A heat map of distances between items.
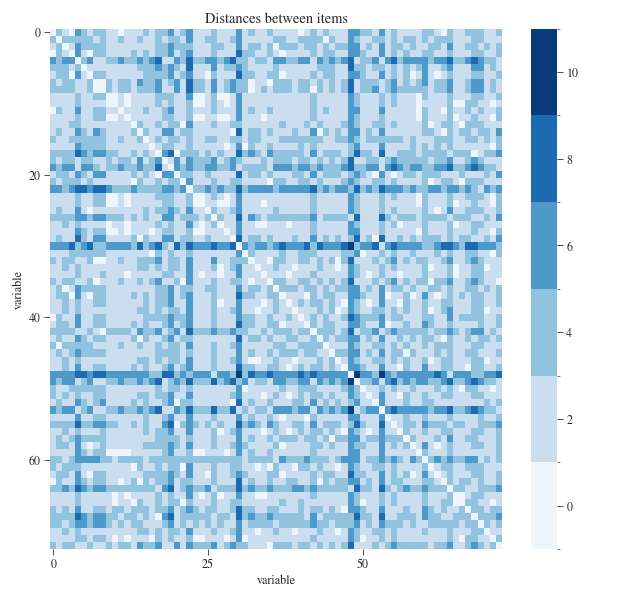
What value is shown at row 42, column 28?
4
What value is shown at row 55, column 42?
6
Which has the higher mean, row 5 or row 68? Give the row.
68
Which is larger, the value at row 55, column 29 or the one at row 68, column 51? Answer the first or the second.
the second
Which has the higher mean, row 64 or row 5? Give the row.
64
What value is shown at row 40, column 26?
4
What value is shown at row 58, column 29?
4
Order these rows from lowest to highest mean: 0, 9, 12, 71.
12, 71, 9, 0
